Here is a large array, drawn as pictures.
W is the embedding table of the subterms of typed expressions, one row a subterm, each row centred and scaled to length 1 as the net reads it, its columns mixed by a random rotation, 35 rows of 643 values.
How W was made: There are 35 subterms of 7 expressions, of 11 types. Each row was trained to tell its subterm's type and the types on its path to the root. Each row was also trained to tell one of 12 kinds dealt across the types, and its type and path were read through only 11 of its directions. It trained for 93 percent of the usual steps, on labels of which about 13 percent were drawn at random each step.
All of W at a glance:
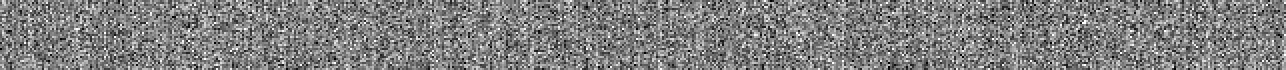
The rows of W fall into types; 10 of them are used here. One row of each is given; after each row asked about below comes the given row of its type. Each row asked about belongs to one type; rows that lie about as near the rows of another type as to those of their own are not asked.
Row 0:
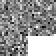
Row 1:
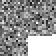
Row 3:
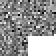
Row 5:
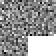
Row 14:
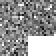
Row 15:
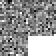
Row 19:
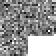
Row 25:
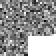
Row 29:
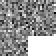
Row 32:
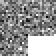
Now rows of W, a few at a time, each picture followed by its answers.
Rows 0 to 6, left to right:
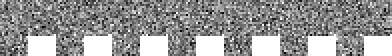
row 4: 15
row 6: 19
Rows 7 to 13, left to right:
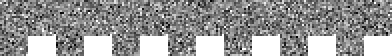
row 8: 3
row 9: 0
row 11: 32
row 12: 1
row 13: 29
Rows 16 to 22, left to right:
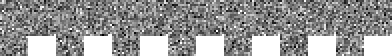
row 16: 0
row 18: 0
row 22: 15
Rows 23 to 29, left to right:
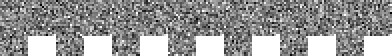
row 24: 19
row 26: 29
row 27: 32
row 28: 19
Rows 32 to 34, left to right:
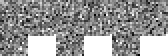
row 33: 15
